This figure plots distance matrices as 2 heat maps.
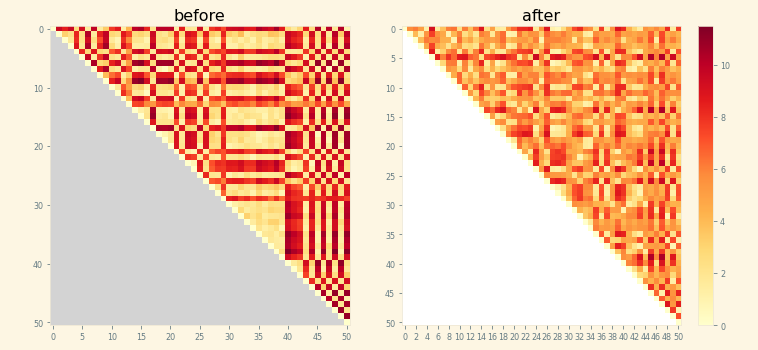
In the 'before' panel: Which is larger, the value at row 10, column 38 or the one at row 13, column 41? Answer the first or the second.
the second
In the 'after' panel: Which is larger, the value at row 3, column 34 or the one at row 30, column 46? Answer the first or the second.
the second
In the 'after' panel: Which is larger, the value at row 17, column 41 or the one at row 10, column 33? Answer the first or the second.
the second
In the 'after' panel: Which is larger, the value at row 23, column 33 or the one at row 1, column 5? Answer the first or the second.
the second
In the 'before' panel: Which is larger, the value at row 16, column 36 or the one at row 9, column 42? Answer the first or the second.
the second
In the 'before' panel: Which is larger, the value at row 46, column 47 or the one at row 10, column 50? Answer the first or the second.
the first
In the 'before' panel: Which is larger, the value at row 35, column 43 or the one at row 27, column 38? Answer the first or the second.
the second
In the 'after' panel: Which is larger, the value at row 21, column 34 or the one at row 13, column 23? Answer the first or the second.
the first
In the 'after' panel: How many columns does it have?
51
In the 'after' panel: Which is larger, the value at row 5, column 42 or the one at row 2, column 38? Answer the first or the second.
the first
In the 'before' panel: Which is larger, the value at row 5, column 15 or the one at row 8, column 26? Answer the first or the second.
the first
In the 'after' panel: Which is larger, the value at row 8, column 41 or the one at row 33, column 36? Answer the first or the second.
the first
